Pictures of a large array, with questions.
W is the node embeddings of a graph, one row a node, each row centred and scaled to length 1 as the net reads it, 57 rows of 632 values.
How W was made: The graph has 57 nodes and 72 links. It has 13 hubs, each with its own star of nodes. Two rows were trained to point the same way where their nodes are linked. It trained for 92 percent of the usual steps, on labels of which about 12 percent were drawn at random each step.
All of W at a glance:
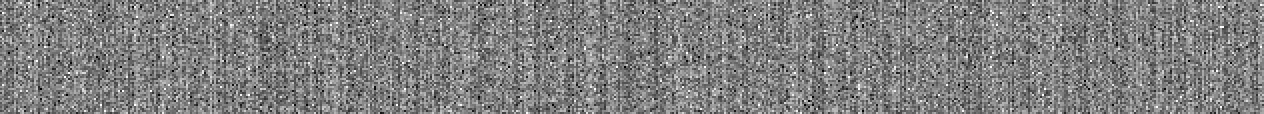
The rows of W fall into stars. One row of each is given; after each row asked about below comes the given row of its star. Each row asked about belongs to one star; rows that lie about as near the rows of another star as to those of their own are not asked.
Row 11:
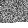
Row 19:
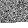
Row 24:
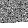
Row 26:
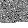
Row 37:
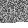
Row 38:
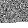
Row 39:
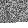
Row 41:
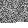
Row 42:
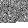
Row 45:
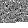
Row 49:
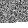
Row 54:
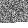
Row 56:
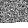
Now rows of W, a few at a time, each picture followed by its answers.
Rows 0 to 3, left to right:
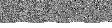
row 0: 26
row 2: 54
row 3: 37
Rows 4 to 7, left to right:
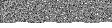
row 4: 45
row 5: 42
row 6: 26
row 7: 56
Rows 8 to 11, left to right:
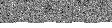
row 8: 39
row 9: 19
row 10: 42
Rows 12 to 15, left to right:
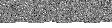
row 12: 24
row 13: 49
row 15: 45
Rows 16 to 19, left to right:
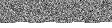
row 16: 24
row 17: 11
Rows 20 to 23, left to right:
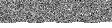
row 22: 41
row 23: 56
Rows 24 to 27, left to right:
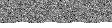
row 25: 49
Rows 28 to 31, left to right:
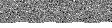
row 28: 38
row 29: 38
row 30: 39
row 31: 41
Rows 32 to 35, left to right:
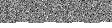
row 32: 42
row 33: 37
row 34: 54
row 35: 45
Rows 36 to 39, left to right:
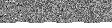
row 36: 45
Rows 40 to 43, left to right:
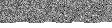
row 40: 11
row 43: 49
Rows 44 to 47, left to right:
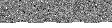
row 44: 54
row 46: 19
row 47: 37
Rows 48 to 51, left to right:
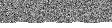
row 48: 41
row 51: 56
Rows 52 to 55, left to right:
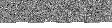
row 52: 19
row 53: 26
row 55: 26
